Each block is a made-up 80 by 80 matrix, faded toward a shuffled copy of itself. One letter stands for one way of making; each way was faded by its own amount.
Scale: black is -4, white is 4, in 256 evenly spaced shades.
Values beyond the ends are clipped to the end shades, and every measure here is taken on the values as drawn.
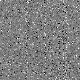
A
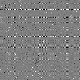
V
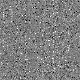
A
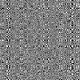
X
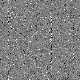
A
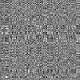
X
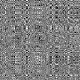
X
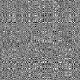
X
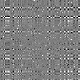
V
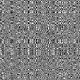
X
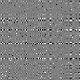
V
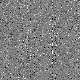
A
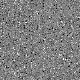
A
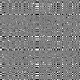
V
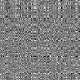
X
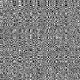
X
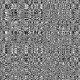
X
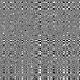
V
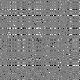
V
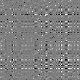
V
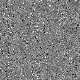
A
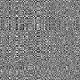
X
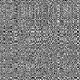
X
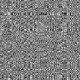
X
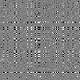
V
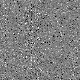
A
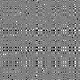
V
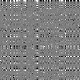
V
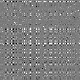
V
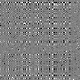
V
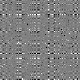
V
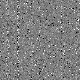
A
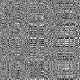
X
